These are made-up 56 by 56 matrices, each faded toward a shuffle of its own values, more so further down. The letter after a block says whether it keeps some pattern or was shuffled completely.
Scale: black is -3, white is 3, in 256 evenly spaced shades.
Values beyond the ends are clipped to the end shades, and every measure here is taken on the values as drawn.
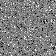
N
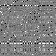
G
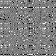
G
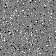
N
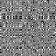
G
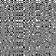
G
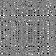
G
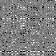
G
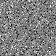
N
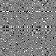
G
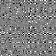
G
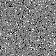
N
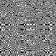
G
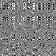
G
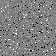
N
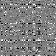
G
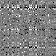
G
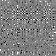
G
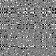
G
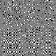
G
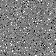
N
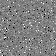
N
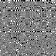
G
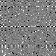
G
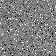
N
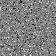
N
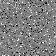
N
